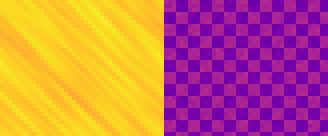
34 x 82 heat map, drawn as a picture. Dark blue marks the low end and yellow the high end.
The table splits into one row of 2 panels. Panel 1,1: very high, slanting down to the right, faint in contrast. Panel 1,2: low, checkered.
